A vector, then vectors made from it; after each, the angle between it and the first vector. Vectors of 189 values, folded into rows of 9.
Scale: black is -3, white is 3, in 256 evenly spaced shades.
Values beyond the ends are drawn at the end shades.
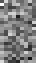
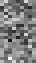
orthogonal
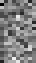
nearly opposite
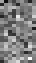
nearly opposite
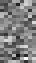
orthogonal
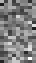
nearly opposite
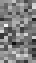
orthogonal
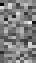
partly opposed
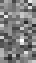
partly aligned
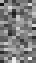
nearly opposite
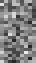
nearly parallel
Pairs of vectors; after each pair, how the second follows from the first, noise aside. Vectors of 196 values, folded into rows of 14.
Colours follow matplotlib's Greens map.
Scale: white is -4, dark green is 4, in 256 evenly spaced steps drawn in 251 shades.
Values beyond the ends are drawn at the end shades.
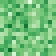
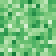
negated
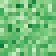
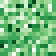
scaled up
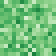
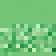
partly zeroed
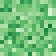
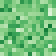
copied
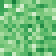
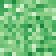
copied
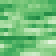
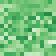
sign-scrambled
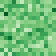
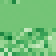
partly zeroed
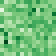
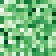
scaled up
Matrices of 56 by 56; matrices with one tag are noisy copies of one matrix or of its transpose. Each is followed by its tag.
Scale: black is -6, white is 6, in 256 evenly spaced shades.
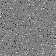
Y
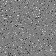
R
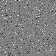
R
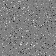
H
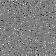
Y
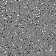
R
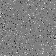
Y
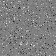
H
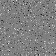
Y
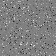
H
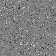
H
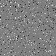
R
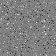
H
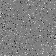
Y
